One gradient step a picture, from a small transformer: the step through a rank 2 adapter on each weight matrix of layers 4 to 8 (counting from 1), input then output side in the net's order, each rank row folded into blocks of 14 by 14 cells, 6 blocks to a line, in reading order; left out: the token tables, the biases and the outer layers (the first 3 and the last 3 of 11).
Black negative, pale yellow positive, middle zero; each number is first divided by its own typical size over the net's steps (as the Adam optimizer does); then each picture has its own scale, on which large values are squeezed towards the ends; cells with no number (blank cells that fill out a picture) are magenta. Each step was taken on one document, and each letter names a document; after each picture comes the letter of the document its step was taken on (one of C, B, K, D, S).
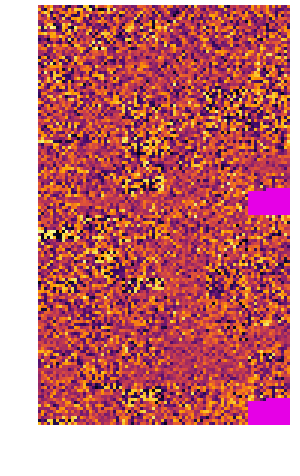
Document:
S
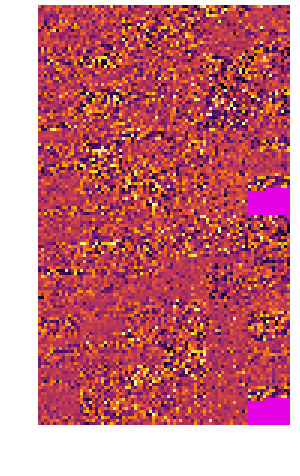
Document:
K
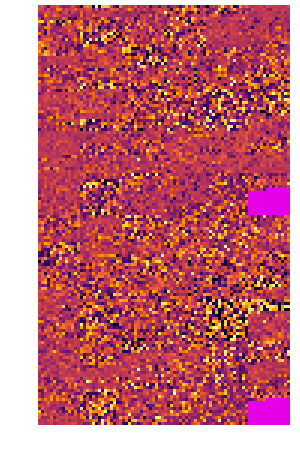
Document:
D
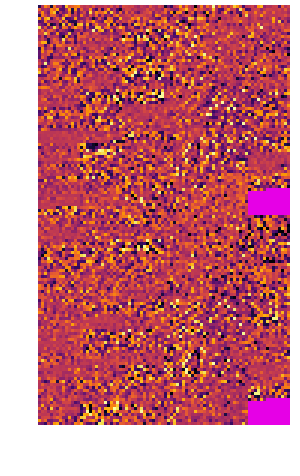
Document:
K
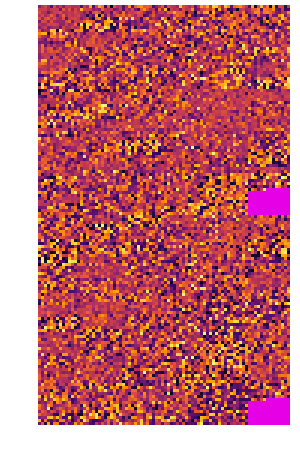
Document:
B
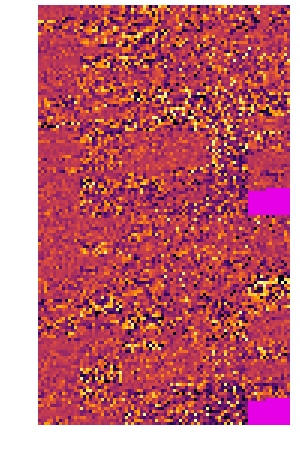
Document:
D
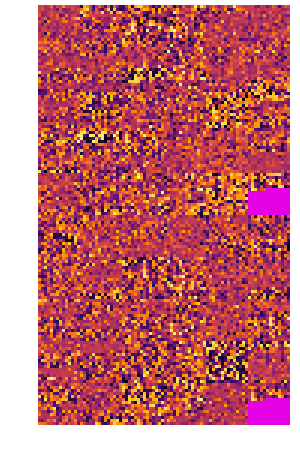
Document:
B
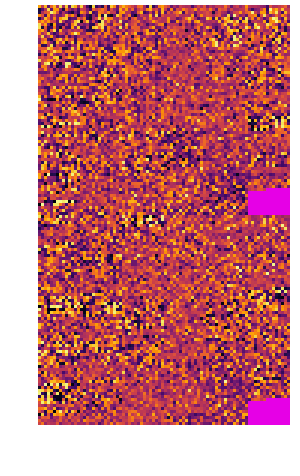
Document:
S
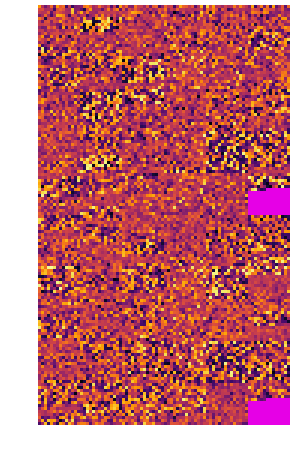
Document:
B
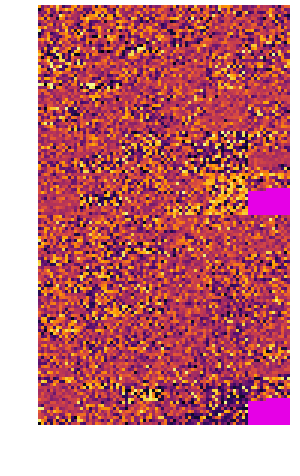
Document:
S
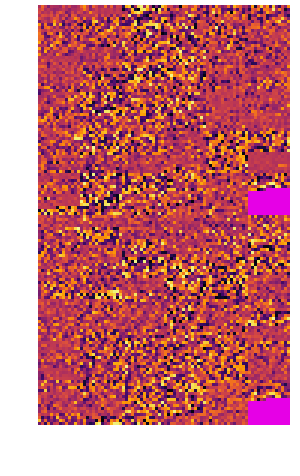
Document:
B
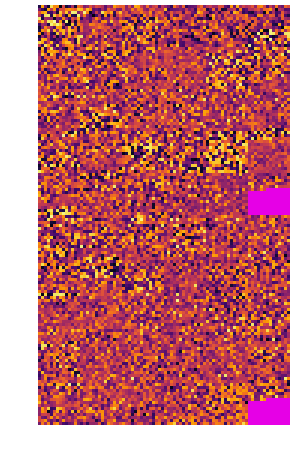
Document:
S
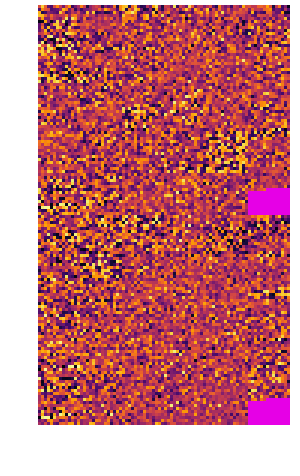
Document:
S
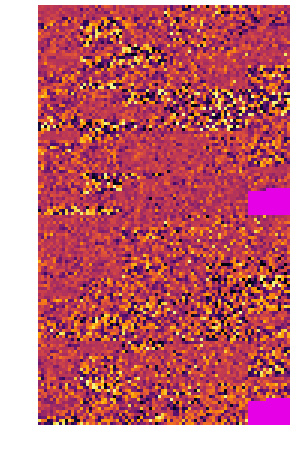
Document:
D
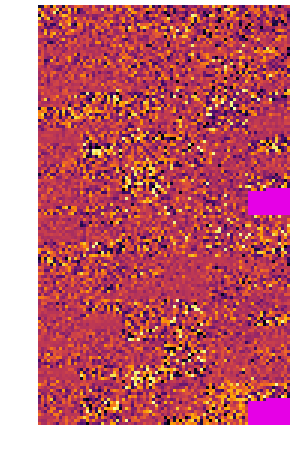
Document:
K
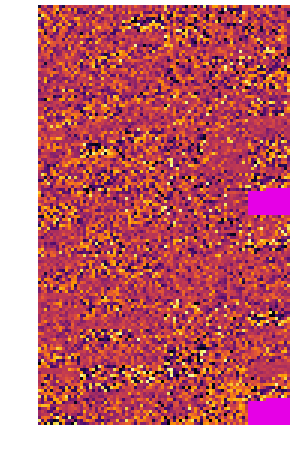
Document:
K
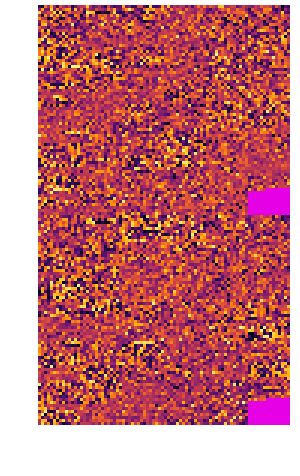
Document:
S
